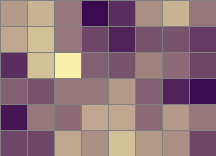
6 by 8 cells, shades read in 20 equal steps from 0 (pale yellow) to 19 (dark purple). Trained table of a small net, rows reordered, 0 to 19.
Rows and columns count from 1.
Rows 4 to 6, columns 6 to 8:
12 17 19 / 11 7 10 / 7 8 14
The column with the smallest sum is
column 3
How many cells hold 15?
1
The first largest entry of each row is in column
4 5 1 8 1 1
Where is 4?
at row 2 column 2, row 3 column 2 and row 6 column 5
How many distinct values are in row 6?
5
